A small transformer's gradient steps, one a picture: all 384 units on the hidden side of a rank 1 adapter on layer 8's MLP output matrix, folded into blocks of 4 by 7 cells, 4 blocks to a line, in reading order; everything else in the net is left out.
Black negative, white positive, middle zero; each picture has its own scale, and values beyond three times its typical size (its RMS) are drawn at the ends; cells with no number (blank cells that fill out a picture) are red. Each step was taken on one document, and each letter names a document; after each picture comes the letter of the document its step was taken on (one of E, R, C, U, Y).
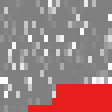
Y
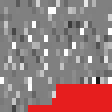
Y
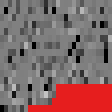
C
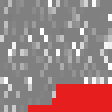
Y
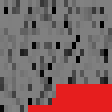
C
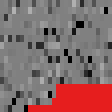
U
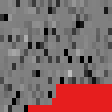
U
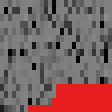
C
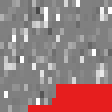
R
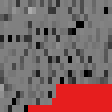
U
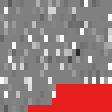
Y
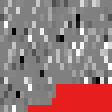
Y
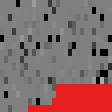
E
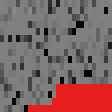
U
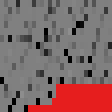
U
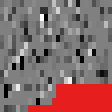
R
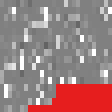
R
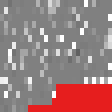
Y
